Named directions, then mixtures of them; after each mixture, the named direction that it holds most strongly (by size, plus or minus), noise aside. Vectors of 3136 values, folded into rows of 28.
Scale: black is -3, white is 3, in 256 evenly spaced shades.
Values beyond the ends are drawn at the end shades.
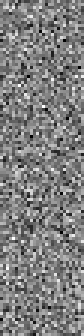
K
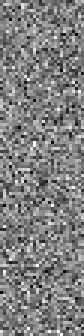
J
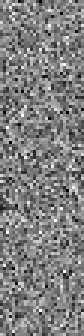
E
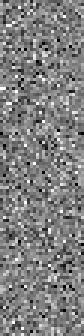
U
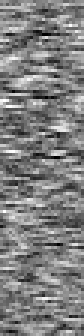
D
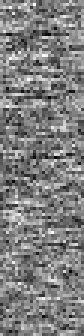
D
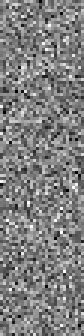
E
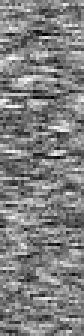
D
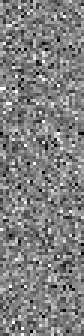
U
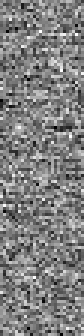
J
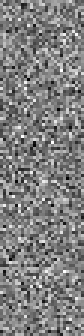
J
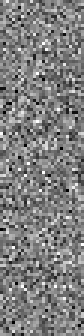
U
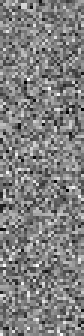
J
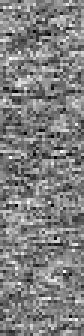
D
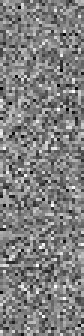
J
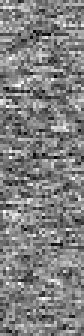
D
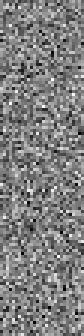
K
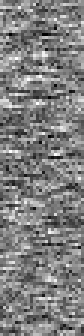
D
